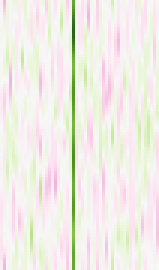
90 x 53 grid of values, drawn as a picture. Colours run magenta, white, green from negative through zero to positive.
Histogram: skewed, a long tail of high values. Slope: none. Average level on the scale: 50%. Grain: streaks running down. Odd lines: column 25.
